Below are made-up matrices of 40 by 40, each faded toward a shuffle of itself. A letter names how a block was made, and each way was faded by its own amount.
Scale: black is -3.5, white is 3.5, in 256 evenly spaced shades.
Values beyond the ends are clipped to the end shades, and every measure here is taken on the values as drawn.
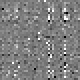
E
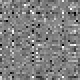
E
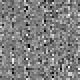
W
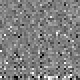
E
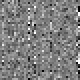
W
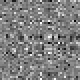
E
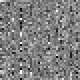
W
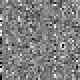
W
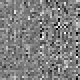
W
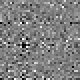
E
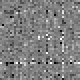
E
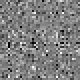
E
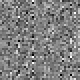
W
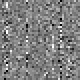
W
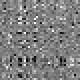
E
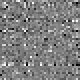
E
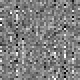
W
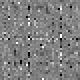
E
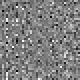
W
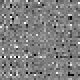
E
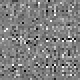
E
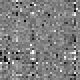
E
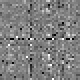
E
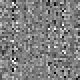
W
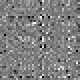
E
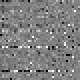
E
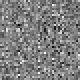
W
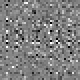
E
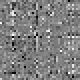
E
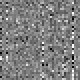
W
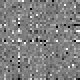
E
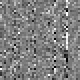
W
